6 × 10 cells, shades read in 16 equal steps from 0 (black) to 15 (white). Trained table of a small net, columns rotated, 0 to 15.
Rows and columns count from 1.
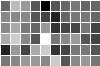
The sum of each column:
41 58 45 40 48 32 33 42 41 32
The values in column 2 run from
8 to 12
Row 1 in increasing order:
0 5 5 6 6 6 6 7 9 11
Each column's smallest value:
2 8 4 5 0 2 4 4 5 4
